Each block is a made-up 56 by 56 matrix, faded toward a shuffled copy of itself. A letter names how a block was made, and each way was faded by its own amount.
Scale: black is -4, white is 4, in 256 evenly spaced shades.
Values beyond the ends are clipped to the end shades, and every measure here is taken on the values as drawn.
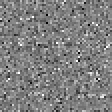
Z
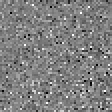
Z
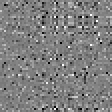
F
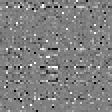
F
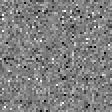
Z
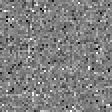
Z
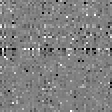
F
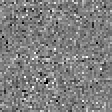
Z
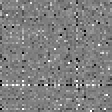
F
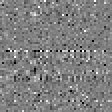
F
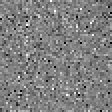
Z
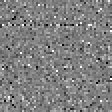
Z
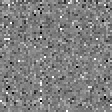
Z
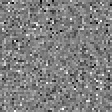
Z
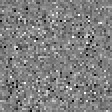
Z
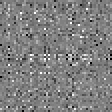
F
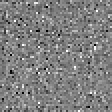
Z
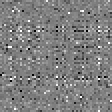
F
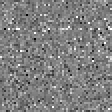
Z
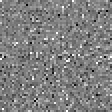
Z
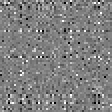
F
